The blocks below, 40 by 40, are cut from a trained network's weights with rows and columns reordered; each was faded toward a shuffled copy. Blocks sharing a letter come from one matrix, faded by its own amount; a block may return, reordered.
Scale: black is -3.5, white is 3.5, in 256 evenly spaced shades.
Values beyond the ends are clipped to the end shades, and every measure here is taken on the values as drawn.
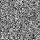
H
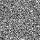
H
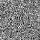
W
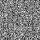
W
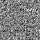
W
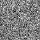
W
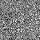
W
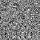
W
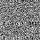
W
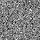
H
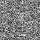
W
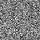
H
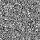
W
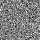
H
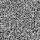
H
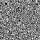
H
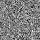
H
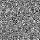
W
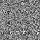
W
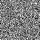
H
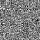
W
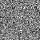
W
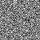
H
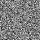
H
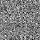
W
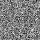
H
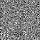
W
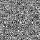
W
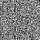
H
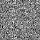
W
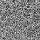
H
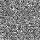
H
